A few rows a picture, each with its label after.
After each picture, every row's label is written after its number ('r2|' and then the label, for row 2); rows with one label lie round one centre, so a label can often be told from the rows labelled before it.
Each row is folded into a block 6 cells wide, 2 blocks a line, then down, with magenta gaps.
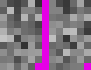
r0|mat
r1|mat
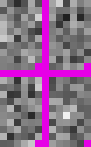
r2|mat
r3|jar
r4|jar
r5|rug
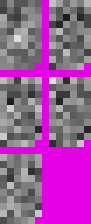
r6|rug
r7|jar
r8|jar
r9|jar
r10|jar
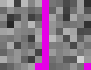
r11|jar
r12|mat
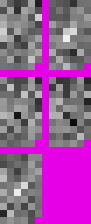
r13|mat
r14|rug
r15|mat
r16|mat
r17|rug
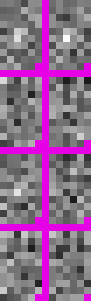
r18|rug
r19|rug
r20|jar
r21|mat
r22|rug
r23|mat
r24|jar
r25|jar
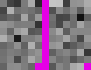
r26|mat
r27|jar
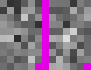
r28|mat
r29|rug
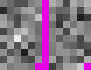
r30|rug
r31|jar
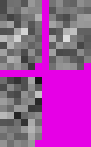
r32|rug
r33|rug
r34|mat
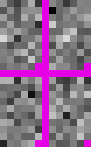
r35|mat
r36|rug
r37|jar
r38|mat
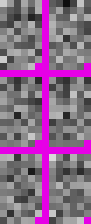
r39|jar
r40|mat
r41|mat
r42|mat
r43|jar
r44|jar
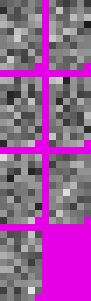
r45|rug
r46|mat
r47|jar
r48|jar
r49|jar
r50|rug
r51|mat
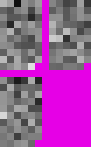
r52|jar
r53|mat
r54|mat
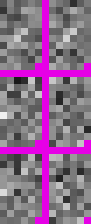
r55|rug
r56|rug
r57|mat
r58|jar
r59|mat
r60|jar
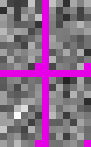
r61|mat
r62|jar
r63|rug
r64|mat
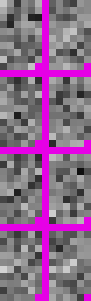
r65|jar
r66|rug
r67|mat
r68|jar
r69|mat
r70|jar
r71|mat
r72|rug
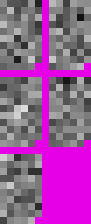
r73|mat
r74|jar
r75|rug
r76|mat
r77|jar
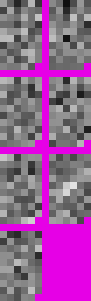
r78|mat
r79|mat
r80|jar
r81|jar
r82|jar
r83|rug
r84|mat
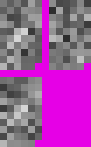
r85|rug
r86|mat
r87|rug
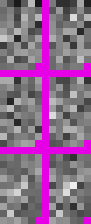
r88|mat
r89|mat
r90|jar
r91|mat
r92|rug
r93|rug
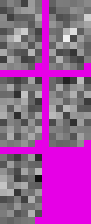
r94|rug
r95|rug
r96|mat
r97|mat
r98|mat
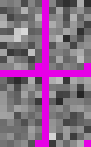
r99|rug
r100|mat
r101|mat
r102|jar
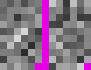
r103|rug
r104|jar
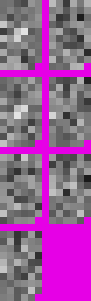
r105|rug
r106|jar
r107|rug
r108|mat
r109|jar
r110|mat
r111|mat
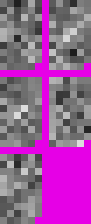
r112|mat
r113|rug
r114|rug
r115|jar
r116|mat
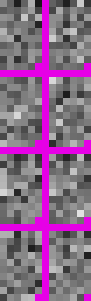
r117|mat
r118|mat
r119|rug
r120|jar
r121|mat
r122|mat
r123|jar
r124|mat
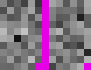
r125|mat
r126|jar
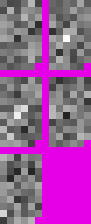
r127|mat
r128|rug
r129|rug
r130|mat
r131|jar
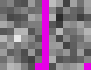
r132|rug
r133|jar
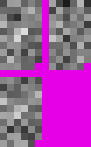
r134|rug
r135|mat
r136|rug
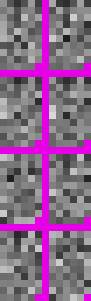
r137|mat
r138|mat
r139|mat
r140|mat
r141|jar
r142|mat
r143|mat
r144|jar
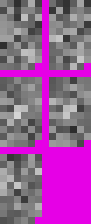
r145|mat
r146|mat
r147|rug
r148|rug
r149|mat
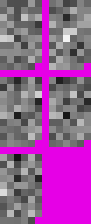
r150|mat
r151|rug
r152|mat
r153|mat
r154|mat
